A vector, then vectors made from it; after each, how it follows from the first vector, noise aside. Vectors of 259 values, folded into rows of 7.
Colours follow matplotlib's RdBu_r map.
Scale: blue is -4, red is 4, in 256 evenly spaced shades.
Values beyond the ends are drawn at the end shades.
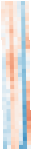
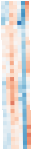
wrapped around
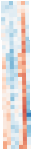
negated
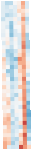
negated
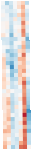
negated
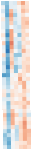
wrapped around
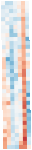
negated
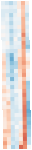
negated
